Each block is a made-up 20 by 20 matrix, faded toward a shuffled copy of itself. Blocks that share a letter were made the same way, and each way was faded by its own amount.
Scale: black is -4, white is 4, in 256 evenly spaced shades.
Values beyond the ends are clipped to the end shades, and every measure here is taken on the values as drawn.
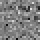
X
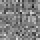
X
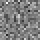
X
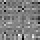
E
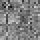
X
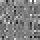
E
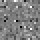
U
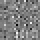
E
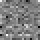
E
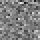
X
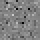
U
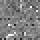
U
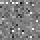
U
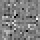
X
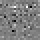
U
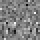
X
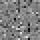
U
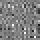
E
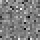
U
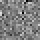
X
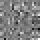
E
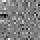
E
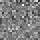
X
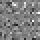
X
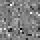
U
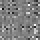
E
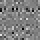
E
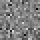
X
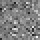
X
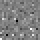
U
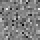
U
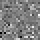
U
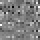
E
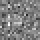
X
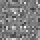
X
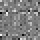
E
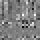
E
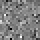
U
